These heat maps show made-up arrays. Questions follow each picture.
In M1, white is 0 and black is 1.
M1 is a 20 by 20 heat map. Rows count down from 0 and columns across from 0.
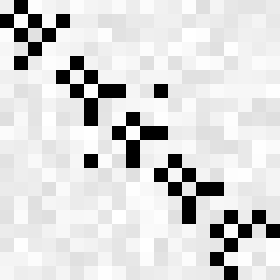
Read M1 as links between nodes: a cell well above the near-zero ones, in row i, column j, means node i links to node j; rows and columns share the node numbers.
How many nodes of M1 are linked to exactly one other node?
8
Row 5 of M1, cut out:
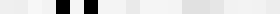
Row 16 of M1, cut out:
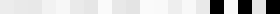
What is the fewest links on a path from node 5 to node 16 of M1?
6
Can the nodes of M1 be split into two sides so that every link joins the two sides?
yes
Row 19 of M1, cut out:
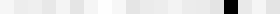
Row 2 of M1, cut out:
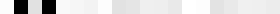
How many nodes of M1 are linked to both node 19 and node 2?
0
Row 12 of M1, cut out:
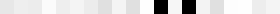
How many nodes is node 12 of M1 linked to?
2
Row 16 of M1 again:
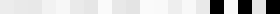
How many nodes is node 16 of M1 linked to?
3
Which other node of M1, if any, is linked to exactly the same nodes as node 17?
node 19
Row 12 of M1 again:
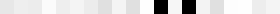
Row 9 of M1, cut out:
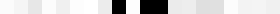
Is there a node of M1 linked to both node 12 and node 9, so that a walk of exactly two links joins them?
yes
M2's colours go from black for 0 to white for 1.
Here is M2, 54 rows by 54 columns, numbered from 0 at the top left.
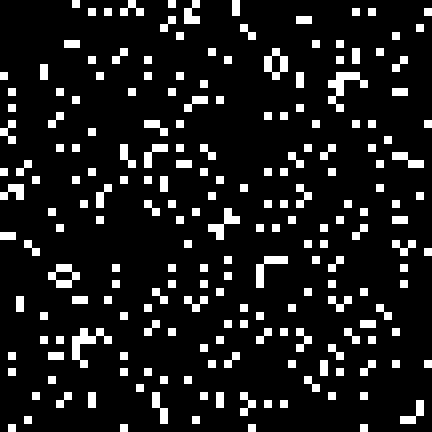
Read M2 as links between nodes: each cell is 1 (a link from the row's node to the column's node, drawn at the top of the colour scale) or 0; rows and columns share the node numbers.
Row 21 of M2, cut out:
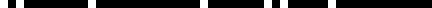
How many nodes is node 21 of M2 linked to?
7
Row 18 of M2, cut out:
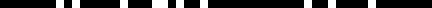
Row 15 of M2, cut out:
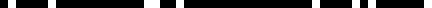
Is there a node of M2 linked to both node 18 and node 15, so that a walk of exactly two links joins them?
yes
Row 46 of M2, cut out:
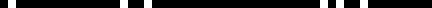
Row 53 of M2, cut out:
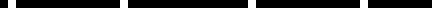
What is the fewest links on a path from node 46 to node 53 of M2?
2
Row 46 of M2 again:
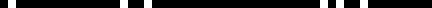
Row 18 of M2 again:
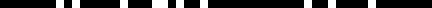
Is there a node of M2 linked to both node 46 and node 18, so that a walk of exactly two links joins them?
yes
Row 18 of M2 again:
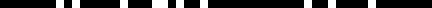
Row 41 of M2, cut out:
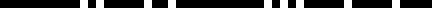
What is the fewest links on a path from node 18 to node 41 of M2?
1
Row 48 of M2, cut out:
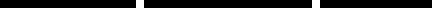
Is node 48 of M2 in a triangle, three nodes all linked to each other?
no
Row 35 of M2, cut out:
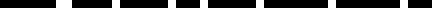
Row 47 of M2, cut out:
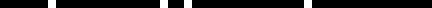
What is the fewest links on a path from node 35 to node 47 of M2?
4
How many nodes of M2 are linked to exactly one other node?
0
